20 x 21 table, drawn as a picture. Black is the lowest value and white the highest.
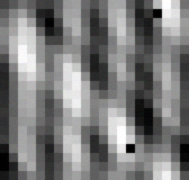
Stripes running up and down repeat 4 times from left to right. On average the colour sits 50% of the way up the scale. There are two isolated cells, each far lower than the cells round it. No overall slope runs across the table.
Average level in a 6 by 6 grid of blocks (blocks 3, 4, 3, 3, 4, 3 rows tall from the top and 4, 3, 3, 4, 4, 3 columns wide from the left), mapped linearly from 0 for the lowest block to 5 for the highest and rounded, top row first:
203215 | 423213 | 335112 | 225302 | 214311 | 114233
